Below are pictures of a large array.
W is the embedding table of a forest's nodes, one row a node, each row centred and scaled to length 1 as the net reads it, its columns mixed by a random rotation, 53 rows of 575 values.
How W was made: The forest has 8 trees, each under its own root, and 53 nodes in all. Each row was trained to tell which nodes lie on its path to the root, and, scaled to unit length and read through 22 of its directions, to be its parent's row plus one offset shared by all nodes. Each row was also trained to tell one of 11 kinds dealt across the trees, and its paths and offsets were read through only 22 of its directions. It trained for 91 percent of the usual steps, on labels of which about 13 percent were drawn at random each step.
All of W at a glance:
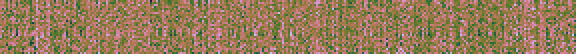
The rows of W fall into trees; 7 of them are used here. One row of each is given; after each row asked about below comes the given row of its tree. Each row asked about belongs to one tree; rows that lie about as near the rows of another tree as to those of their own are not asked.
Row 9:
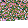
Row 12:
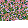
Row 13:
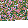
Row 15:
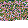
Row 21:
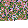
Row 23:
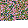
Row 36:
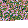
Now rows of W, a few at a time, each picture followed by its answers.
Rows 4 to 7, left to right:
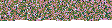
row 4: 13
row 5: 21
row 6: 9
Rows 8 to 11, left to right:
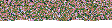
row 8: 21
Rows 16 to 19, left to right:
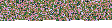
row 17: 23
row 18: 12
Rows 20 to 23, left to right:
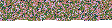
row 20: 21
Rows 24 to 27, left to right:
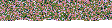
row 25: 9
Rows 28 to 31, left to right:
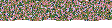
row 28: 21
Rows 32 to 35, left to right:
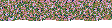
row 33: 21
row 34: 21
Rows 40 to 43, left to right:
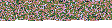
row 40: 9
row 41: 13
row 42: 36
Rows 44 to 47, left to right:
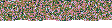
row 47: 9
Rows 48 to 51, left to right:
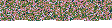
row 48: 23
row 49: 23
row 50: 21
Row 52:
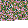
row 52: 9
